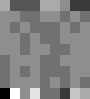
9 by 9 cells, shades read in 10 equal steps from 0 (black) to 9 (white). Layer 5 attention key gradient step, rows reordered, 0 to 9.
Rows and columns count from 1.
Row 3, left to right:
5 4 5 4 4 4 5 4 5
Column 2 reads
3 5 4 5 5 5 5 5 9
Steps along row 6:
up same same down same up same same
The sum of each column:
38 46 39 44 40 40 38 43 41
